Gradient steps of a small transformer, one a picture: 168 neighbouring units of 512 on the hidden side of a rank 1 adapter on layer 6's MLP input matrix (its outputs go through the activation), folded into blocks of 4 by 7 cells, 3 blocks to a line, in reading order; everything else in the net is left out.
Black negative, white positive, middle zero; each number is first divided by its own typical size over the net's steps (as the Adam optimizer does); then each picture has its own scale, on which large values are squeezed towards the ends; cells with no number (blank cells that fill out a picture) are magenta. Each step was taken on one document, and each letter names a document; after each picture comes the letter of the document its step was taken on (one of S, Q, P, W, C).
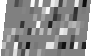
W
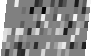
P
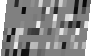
W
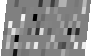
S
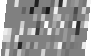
P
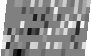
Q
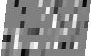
W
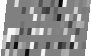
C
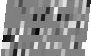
Q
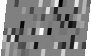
C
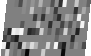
C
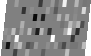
S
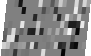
C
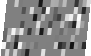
C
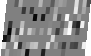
Q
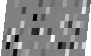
S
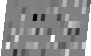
S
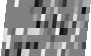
P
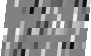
P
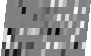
Q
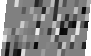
P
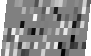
C
